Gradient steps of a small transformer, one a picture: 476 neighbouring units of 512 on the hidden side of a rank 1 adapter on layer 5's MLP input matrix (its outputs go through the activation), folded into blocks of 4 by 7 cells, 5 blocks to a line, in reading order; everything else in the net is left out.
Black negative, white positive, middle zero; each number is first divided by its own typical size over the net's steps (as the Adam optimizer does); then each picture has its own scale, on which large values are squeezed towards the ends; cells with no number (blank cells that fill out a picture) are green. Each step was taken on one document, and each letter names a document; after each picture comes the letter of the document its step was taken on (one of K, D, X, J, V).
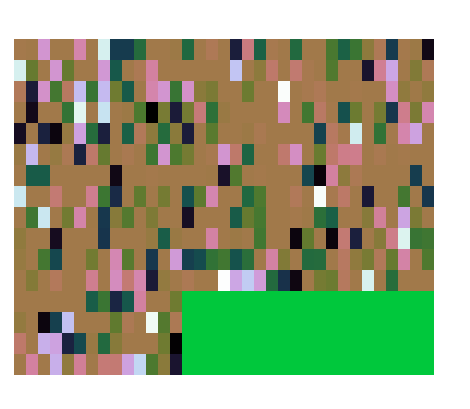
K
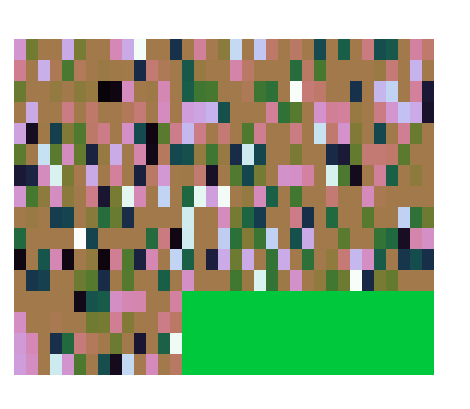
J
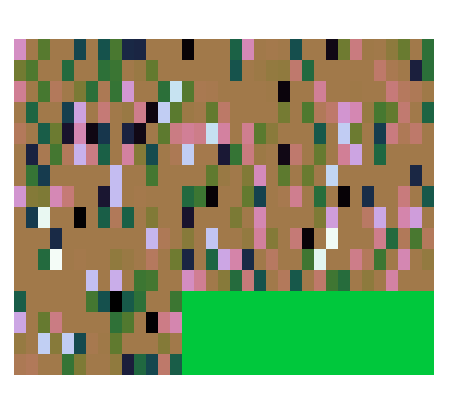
K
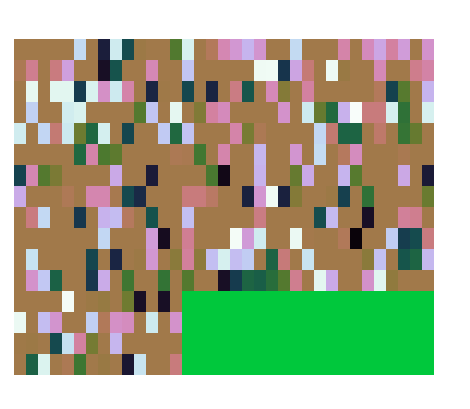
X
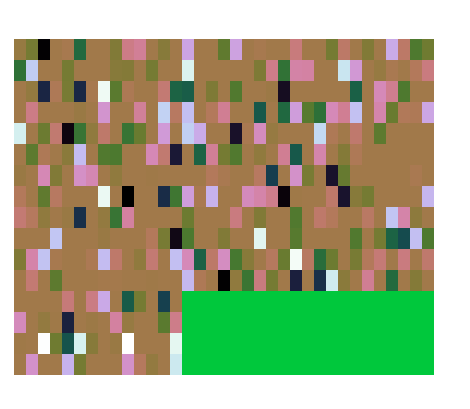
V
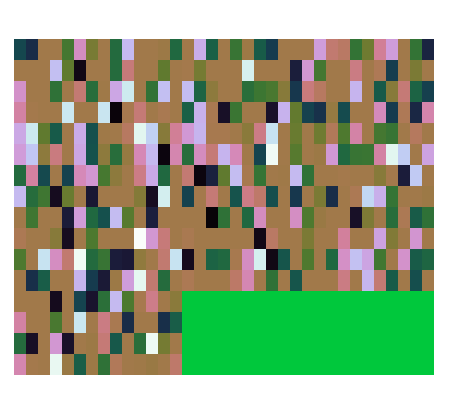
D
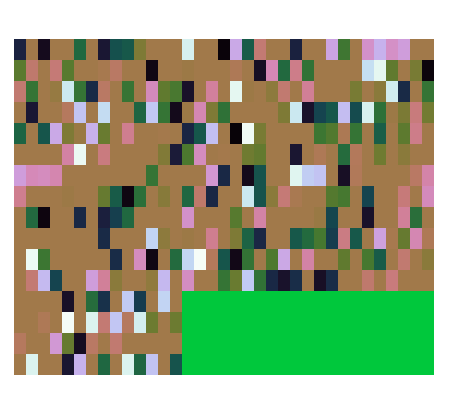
X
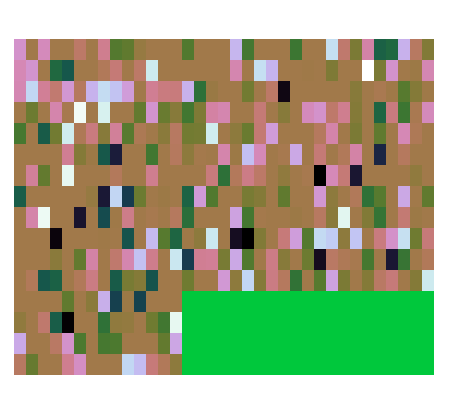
K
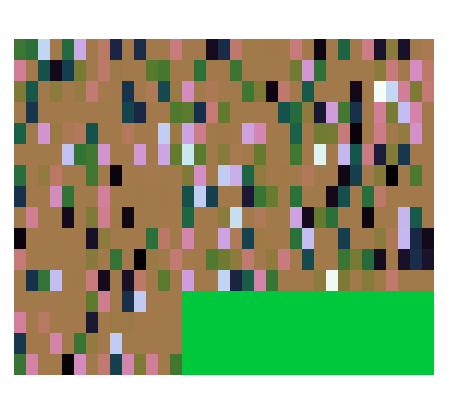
J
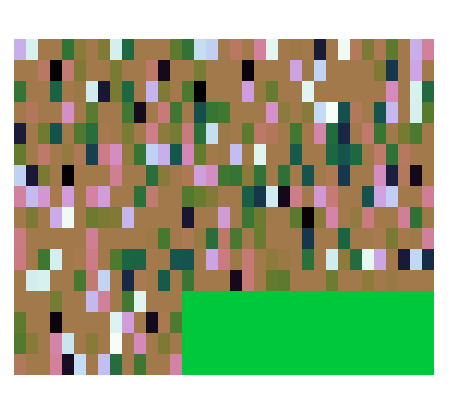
J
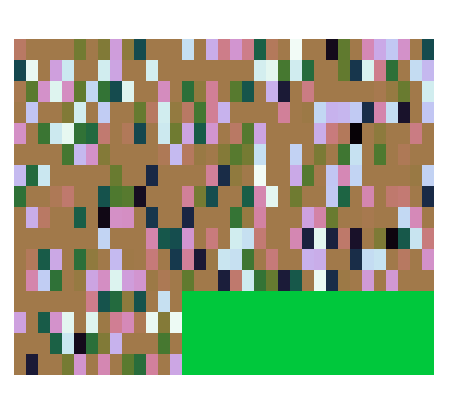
X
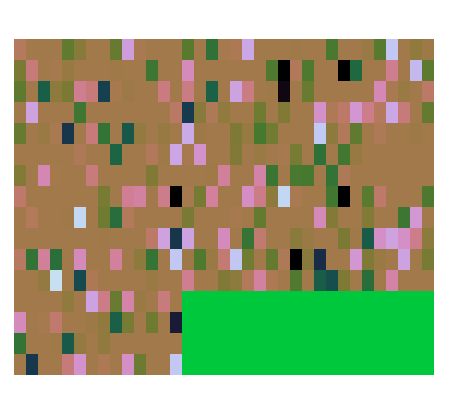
V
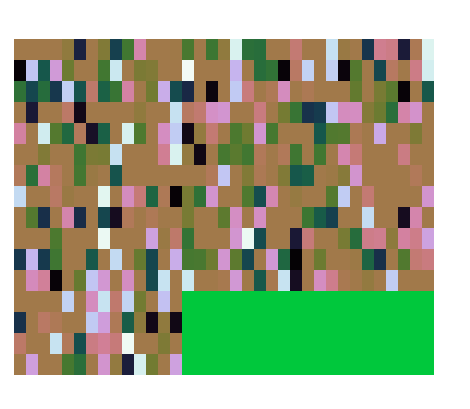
X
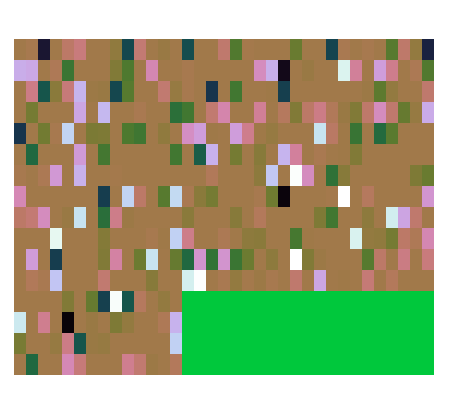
V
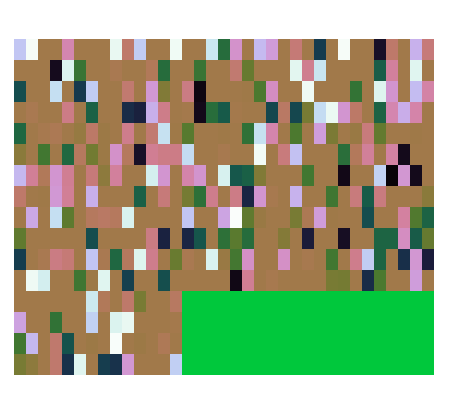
J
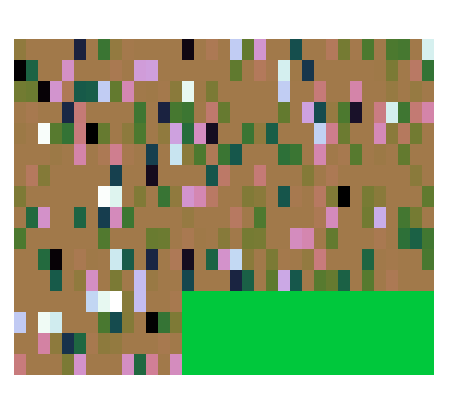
K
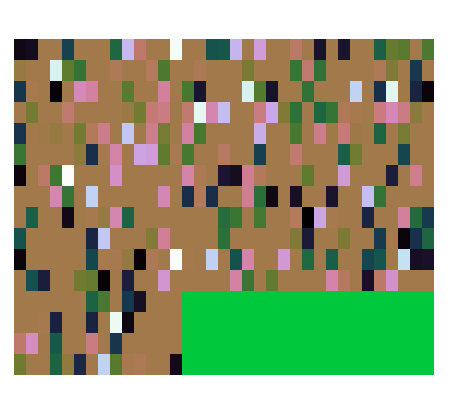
J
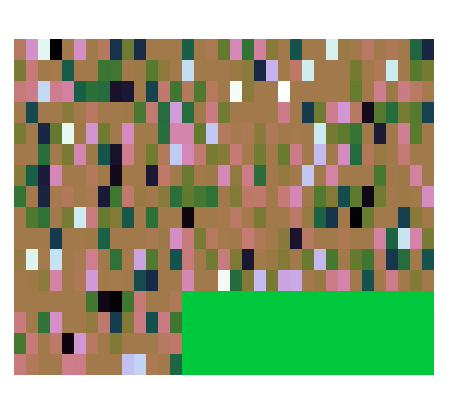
K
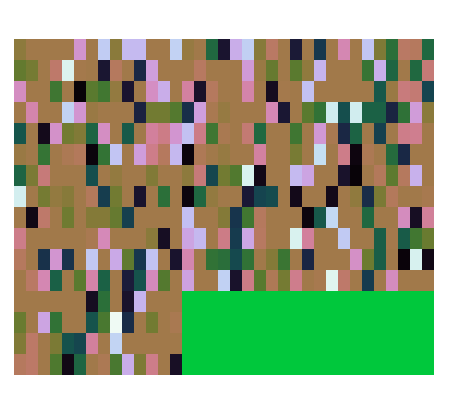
J
